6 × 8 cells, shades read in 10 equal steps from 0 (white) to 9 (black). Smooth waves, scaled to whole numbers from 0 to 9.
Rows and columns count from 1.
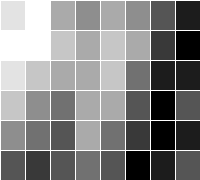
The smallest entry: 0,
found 3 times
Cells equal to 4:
4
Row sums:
29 26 32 38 47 53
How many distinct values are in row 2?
5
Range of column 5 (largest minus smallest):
4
